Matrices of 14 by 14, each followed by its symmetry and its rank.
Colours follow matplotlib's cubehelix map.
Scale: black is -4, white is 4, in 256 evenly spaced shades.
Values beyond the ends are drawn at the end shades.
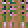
neither, rank two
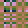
neither, rank one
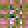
neither, rank two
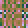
neither, rank two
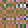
neither, rank two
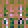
neither, rank two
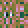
neither, rank two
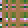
neither, rank one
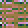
neither, rank two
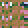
neither, rank two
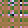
neither, rank one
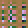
neither, rank one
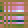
neither, rank one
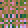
neither, rank two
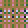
neither, rank one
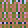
neither, rank two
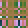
neither, rank one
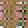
neither, rank two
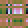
neither, rank one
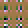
neither, rank one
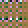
neither, rank one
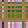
neither, rank one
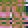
neither, rank two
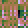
neither, rank two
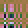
neither, rank one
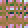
neither, rank two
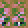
neither, rank two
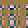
neither, rank one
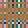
neither, rank one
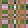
neither, rank one
